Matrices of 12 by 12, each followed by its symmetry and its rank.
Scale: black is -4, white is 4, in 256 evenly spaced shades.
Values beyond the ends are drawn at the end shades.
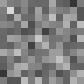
symmetric, full rank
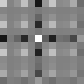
symmetric, rank one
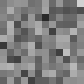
neither, full rank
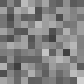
neither, full rank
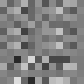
neither, rank two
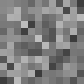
symmetric, full rank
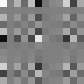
symmetric, rank one
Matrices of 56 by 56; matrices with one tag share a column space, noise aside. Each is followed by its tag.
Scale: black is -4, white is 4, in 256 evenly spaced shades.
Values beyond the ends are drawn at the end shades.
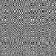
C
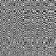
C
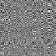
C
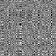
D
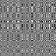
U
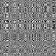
U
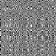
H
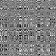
H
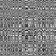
H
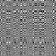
C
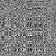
H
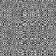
D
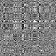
U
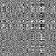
U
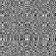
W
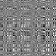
H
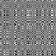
D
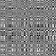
H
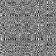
W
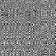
D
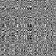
H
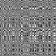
H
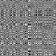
D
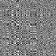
D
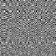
C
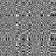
W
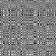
D
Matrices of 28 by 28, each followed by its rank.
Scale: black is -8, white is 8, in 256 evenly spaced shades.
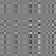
one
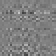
three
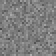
full rank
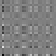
one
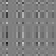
one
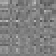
three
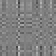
two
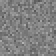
full rank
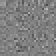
five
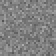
full rank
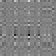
two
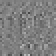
five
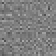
five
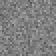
full rank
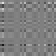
one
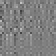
three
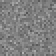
full rank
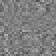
five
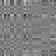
two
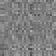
three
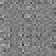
five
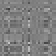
two
